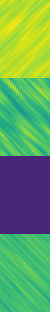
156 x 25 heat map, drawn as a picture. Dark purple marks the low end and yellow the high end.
The table splits into 4 rows of 1 panel. Panel 1,1: very high, slanting up to the right, faint in contrast. Panel 2,1: high, slanting down to the right. Panel 3,1: very low, flat. Panel 4,1: high, slanting down to the right, faint in contrast.
